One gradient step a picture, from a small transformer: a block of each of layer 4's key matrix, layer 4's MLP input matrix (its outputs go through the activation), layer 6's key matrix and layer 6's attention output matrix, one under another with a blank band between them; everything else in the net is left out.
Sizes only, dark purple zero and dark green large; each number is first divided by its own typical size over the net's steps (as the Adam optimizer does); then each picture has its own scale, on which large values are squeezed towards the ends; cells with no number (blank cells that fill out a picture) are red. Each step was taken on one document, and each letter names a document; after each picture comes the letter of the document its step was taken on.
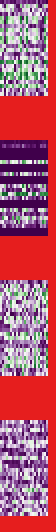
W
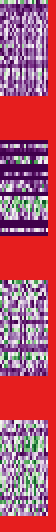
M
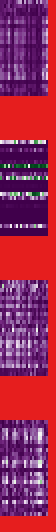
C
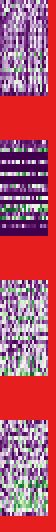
W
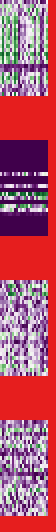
W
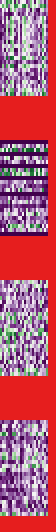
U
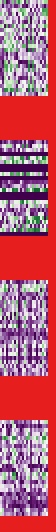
U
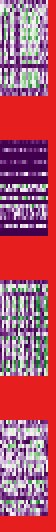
W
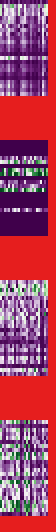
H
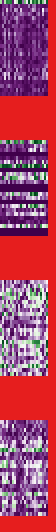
C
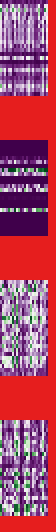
H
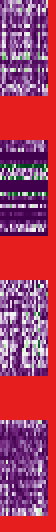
C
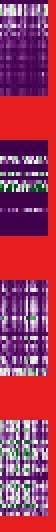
H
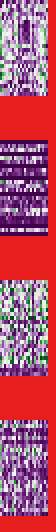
M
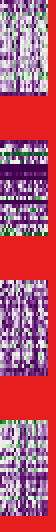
M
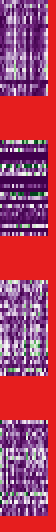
C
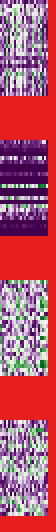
W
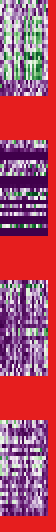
C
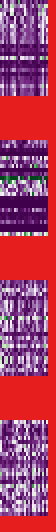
H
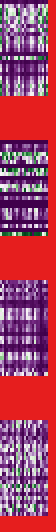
H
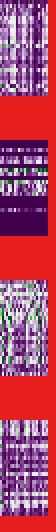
H
